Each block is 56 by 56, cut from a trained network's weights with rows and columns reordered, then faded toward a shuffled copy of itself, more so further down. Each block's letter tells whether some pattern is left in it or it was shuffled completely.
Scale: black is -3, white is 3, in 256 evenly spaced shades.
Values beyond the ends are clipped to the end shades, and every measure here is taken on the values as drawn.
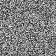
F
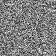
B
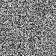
B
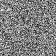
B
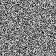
B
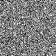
B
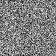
B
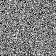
F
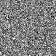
B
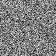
F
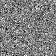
B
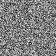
F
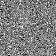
B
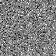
B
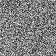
F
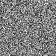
B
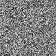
B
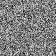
B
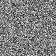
F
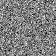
F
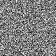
F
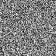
B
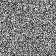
F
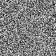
F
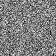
F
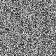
B
